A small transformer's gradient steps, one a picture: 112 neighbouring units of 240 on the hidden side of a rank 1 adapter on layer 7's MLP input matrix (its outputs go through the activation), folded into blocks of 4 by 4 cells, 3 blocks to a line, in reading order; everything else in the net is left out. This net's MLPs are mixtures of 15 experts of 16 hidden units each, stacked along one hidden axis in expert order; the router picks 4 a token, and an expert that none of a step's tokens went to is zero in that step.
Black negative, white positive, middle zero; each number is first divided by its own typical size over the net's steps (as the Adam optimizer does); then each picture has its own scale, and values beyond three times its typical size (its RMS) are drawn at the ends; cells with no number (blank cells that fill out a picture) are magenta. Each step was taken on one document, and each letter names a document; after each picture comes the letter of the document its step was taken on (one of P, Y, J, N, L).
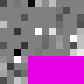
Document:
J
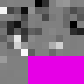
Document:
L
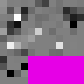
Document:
L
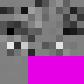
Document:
L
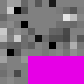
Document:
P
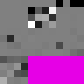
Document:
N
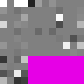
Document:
J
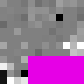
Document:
J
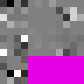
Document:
P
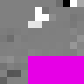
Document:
N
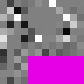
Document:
P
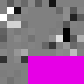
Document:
P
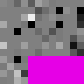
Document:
J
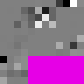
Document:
N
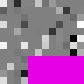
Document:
J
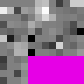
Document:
L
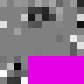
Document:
J
